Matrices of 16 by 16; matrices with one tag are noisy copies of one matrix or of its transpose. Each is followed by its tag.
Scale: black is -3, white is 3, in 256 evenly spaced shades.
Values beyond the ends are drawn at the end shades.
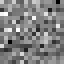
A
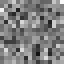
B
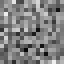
A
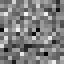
A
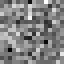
A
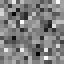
B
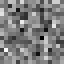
B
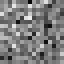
A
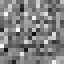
A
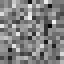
A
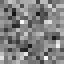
B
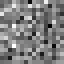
A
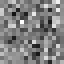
B
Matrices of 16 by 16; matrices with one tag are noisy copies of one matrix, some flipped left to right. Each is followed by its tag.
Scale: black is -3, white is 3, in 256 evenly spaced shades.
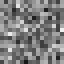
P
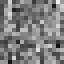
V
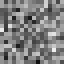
P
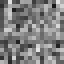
V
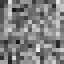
V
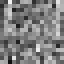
V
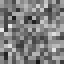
P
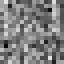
V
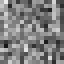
V
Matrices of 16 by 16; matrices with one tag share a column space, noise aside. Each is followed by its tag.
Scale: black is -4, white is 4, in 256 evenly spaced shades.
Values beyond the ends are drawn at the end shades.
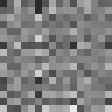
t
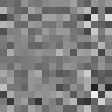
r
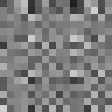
t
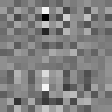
r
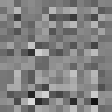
r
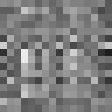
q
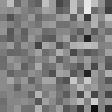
t
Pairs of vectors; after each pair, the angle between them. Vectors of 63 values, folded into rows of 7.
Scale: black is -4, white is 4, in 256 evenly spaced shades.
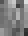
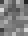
partly opposed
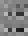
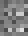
nearly opposite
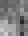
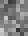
partly aligned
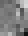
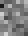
partly aligned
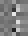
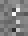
nearly parallel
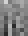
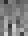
nearly opposite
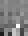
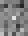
partly opposed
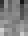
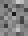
orthogonal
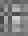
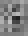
nearly opposite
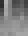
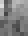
nearly opposite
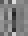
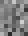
partly aligned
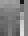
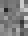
partly opposed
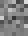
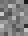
partly opposed
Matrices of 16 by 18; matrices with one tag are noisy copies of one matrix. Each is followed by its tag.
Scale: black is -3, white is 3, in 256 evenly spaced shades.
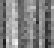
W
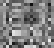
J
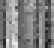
W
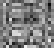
J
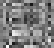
J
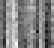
W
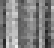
W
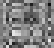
J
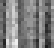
W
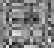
J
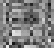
J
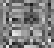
J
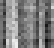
W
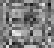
J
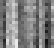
W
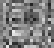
J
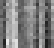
W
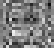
J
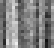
W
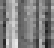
W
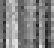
W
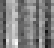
W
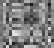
J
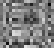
J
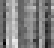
W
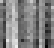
W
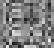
J
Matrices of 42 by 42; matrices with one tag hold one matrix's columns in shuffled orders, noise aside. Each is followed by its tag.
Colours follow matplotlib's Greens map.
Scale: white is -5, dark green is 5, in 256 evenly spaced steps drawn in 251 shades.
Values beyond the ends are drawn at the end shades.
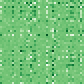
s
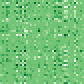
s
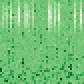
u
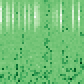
u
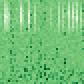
u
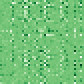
s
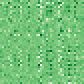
s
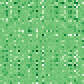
s
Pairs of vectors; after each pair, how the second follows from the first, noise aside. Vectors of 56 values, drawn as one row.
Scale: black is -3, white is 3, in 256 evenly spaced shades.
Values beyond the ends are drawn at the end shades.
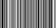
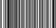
negated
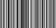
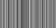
shrunk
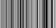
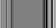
partly zeroed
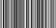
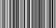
reversed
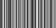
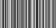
negated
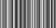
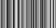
negated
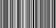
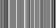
partly zeroed
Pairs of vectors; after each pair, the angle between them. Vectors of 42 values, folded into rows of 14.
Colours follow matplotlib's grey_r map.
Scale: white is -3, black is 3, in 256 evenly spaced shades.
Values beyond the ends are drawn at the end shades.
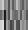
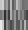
nearly parallel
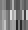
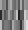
orthogonal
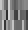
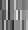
nearly opposite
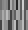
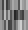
orthogonal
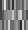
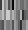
partly aligned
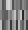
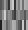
partly opposed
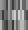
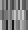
nearly parallel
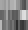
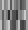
partly aligned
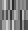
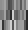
orthogonal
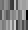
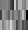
nearly parallel
